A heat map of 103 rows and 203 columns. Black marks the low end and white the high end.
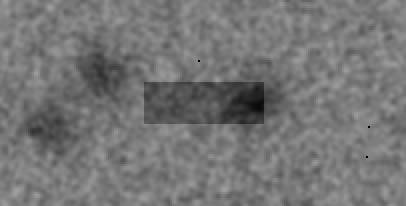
Dips: three. Odd patch: lower, in the centre. Lone odd cells: 3, each lower than its neighbours. Stripes: none. Slope: none. Histogram: skewed, a long tail of low values.
